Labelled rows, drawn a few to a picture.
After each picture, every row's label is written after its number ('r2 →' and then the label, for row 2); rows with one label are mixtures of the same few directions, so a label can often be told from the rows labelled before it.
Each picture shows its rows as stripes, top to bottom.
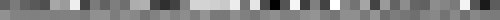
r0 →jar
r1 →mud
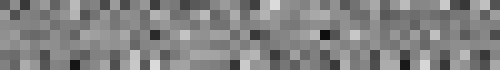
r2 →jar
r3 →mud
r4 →mud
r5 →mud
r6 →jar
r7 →jar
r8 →jar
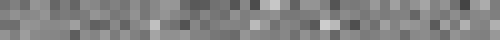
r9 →jar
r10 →mud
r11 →mud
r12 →jar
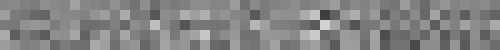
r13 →jar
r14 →mud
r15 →mud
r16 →mud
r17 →mud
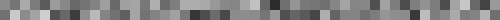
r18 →jar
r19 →mud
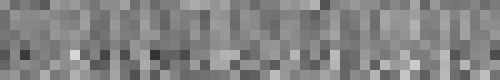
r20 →mud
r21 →mud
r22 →mud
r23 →mud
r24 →jar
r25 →jar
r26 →mud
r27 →jar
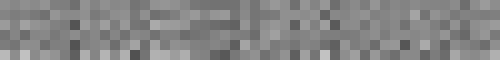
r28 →jar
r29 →mud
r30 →jar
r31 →jar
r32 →jar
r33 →jar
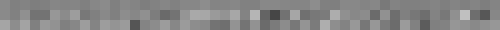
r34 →mud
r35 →jar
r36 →jar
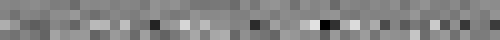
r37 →jar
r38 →mud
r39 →mud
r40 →mud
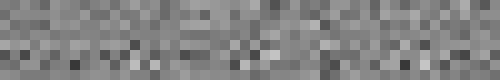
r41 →jar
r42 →mud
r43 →mud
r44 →jar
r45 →jar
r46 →jar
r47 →jar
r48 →mud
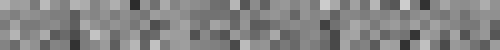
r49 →jar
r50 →jar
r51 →mud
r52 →mud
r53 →jar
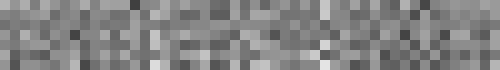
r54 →jar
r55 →mud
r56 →jar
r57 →jar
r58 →mud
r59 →mud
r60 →mud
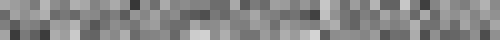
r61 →jar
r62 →mud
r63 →mud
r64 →mud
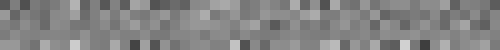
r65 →jar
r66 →mud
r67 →jar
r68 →mud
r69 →jar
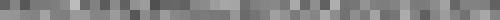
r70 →jar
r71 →jar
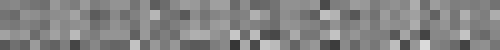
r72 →mud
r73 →mud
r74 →mud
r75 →jar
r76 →jar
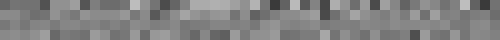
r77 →jar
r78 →mud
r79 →jar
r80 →mud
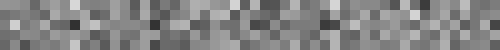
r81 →jar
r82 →mud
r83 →mud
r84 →mud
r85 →jar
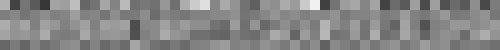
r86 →mud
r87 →jar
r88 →jar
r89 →jar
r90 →jar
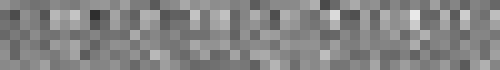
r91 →mud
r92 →mud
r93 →mud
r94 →jar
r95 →mud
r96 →mud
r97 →jar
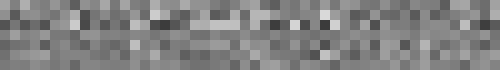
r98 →jar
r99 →mud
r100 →jar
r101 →mud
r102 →jar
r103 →mud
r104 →jar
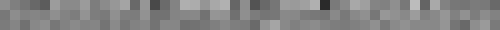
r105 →mud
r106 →mud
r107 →jar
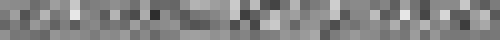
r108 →jar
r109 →jar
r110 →jar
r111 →mud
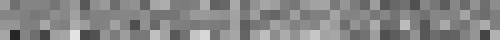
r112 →mud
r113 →jar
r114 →jar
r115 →mud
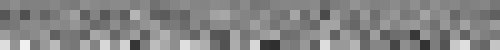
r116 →mud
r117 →jar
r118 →mud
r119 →mud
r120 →jar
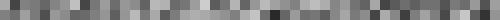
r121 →mud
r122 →jar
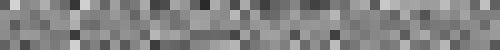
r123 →mud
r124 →jar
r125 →mud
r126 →jar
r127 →jar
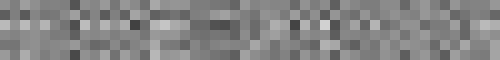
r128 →jar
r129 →jar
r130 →jar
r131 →jar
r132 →mud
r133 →jar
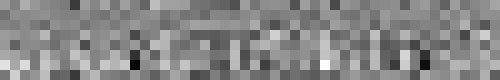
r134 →jar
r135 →mud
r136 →jar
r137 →jar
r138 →mud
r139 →jar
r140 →jar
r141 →mud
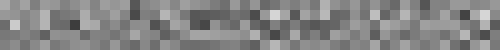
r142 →jar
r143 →jar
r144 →mud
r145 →jar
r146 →jar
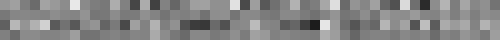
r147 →jar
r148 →mud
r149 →mud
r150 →mud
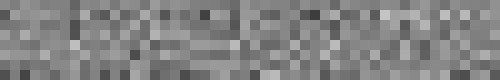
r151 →jar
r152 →mud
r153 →jar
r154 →jar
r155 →jar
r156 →jar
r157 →jar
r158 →jar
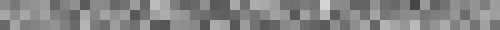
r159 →mud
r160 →jar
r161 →mud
